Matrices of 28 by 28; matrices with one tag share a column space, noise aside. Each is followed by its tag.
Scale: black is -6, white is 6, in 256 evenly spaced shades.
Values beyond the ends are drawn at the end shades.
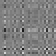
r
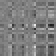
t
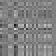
t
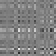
r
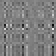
t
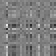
t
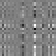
t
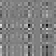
t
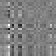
t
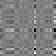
r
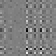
r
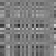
t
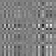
t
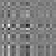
t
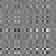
r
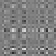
r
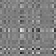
r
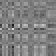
t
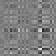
r
